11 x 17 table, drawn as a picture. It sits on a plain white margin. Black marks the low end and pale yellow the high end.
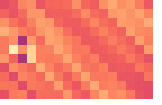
The middle left is the roughest part. No overall slope runs across the table. On average the colour sits 70% of the way up the scale. Streaks slant down to the right. In the middle left lies a patch that is rougher than the rest.
